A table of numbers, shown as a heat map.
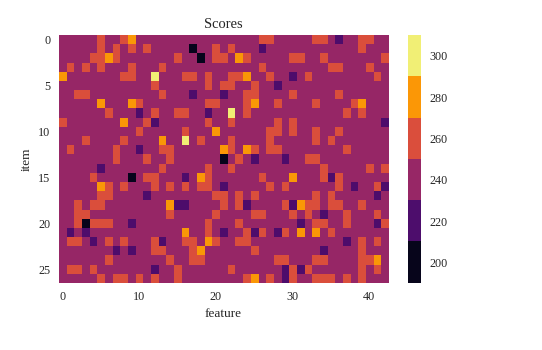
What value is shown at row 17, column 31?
240
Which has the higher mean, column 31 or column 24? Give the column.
24
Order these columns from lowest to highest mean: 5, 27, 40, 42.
42, 40, 27, 5
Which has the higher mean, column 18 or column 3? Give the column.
18
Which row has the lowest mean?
13
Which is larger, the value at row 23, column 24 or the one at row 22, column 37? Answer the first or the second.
the first
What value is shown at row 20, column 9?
220
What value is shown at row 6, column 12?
240
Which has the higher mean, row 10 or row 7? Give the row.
7
